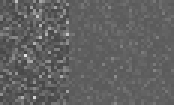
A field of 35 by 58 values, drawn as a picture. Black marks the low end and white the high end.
Grain: fine. Stripes: none. Histogram: skewed, a long tail of high values. Seam: vertical, 40% of the way across, the right part calmer. Average level on the scale: 40%. Odd rows or columns: none. Slope: none.
